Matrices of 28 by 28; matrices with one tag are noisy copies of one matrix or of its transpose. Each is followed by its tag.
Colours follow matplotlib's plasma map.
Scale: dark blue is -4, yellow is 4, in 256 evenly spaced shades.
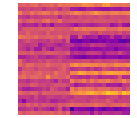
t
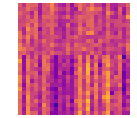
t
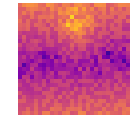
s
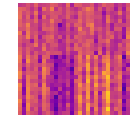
t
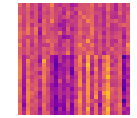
t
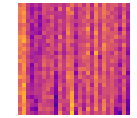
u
